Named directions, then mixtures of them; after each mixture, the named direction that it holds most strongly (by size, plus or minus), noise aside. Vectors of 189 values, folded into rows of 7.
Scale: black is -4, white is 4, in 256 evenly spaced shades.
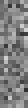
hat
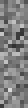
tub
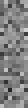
hat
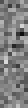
hat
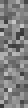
tub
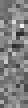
tub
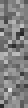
tub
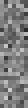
hat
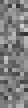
hat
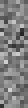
tub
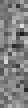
hat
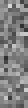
hat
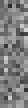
hat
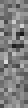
tub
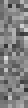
hat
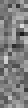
hat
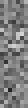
tub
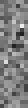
tub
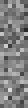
hat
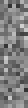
hat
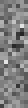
tub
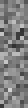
tub
